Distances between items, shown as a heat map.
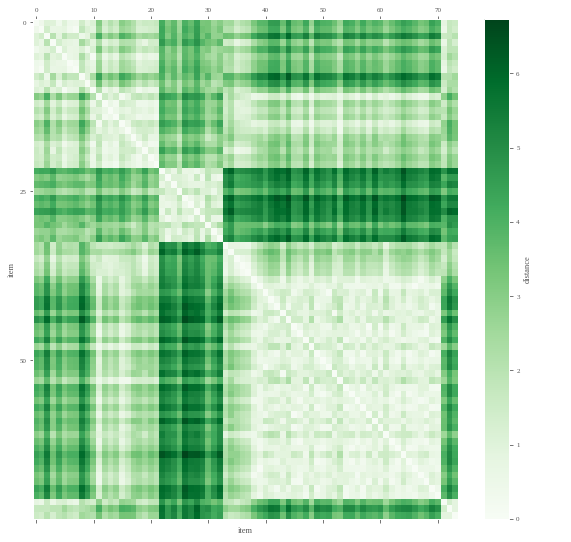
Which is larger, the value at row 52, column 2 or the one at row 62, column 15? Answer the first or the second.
the first
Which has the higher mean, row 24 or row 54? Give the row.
24
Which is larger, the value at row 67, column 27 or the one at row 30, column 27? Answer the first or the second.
the first
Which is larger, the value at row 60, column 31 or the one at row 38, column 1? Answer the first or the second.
the first
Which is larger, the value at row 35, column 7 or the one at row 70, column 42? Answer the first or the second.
the first
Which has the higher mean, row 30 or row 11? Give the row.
30
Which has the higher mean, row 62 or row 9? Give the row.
9
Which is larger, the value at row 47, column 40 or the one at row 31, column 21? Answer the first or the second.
the second
